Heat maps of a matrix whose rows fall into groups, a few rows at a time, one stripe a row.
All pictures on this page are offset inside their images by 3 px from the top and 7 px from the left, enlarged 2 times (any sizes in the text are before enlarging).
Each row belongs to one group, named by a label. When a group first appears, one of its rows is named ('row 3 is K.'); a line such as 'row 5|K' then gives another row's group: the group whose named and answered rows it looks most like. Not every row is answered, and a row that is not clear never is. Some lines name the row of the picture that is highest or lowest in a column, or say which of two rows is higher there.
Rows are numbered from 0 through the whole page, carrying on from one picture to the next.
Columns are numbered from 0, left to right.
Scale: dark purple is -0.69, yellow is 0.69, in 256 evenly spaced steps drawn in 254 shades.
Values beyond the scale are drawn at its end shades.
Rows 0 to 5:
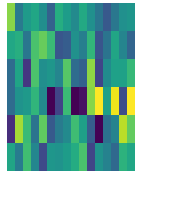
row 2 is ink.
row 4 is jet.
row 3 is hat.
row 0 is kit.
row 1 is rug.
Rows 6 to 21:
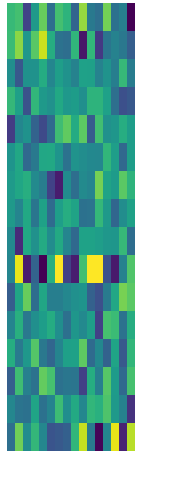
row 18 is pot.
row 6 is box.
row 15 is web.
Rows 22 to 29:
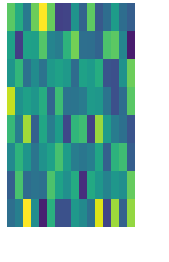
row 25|kit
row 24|web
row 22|rug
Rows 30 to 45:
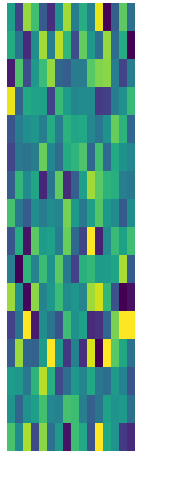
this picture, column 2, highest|41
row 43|rug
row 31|box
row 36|web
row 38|ink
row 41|jet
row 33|kit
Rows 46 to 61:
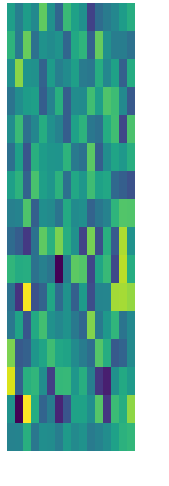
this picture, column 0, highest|59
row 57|ink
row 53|jet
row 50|pot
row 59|kit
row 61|jet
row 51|ink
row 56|jet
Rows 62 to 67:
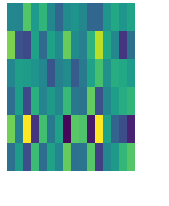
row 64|hat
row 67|ink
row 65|ink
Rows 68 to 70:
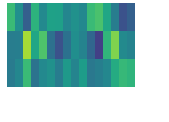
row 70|jet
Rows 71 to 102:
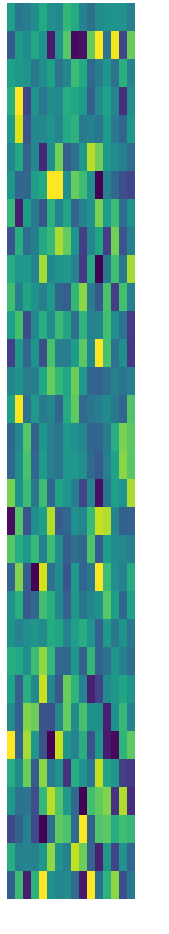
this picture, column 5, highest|77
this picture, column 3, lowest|91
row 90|rug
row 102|ink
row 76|web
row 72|hat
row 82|box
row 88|kit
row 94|rug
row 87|jet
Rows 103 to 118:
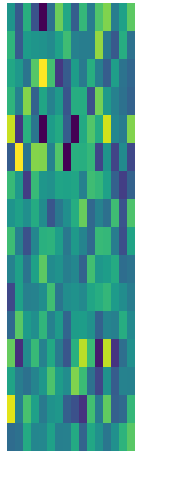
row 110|pot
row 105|rug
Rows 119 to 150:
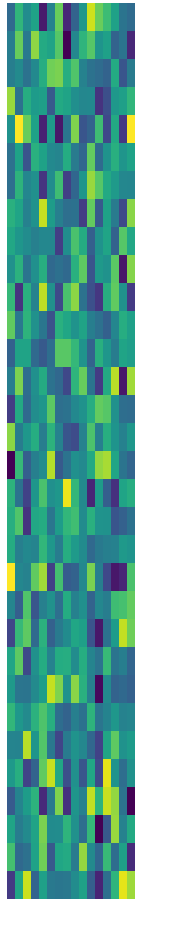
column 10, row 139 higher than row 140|Yes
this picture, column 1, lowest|129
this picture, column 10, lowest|136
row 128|pot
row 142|box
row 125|web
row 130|kit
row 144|rug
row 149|box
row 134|rug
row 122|kit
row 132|pot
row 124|ink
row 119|web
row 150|jet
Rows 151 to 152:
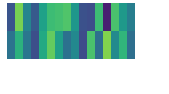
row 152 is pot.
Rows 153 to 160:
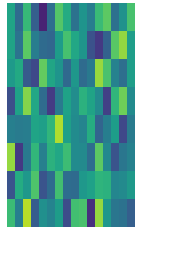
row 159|web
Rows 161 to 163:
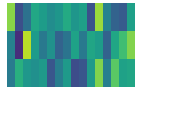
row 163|hat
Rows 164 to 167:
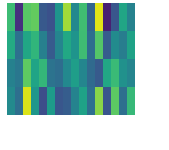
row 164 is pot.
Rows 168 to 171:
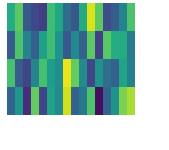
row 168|web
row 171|ink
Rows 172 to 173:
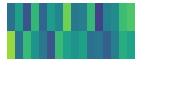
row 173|kit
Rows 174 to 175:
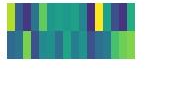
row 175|jet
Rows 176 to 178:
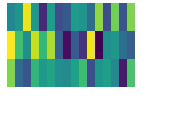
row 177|rug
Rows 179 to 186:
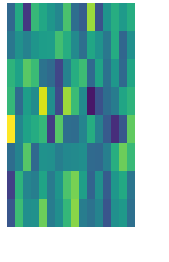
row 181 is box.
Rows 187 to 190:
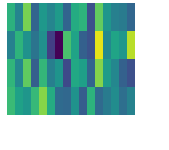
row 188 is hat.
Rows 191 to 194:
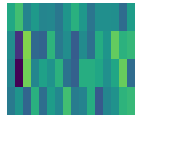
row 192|jet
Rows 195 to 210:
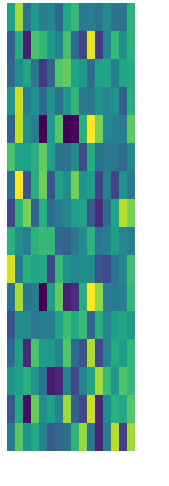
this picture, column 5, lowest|208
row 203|rug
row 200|rug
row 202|jet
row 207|ink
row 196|ink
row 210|pot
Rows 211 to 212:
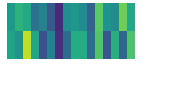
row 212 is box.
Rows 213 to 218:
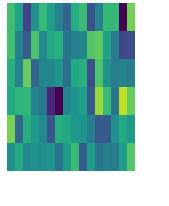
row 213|pot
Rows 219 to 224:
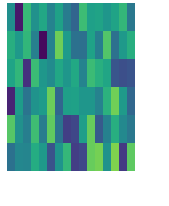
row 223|rug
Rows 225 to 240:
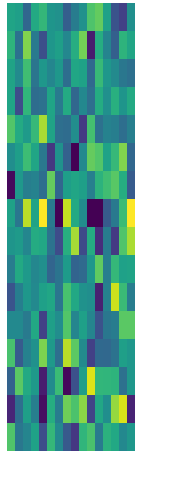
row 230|hat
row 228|jet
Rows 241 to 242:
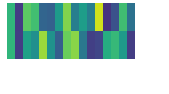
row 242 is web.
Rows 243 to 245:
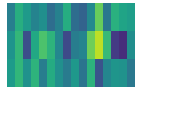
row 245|rug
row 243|hat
